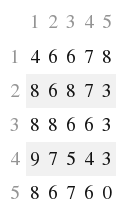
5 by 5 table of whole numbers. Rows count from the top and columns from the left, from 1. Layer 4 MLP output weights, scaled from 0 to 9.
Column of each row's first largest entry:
5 1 1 1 1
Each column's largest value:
9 8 8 7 8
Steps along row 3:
same down same down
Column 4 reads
7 7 6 4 6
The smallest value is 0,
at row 5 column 5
